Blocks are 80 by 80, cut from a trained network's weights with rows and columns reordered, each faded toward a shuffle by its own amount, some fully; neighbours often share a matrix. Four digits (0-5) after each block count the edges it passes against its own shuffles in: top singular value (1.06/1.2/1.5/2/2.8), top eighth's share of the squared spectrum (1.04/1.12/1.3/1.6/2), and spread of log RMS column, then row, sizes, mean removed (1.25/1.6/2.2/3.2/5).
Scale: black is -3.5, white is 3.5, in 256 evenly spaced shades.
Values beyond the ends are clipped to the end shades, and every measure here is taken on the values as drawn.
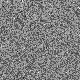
0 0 0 0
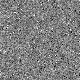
1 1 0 0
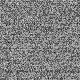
2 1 0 0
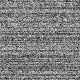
4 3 0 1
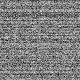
4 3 0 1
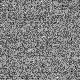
1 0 0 0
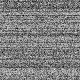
4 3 0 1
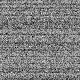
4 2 0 1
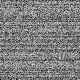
4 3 0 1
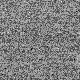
1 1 0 0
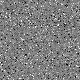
2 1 0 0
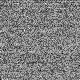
2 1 0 0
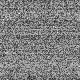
3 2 0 0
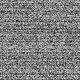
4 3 0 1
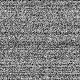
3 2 0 1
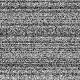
4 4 1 2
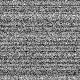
4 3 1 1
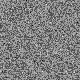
0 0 0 0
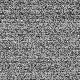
3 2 0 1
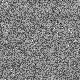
0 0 0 0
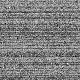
4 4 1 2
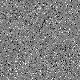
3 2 0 1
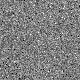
0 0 0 0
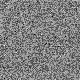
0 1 0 0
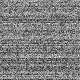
4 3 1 1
